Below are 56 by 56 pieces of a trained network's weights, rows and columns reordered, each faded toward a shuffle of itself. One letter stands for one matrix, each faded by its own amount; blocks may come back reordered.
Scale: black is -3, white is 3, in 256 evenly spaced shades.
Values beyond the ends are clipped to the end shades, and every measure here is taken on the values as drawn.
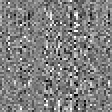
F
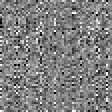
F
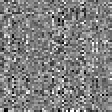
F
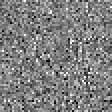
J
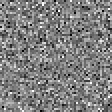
J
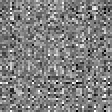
F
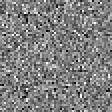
J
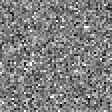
J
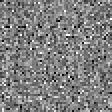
J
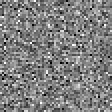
J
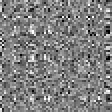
F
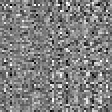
F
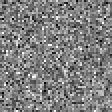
J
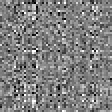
F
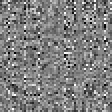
F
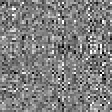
F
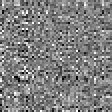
F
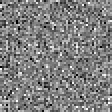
J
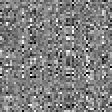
F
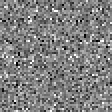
J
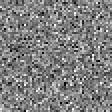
J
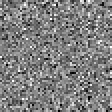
J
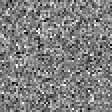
J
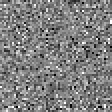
J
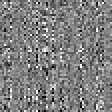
F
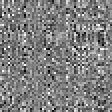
F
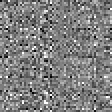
F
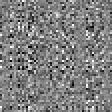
F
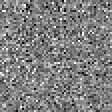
J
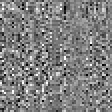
F
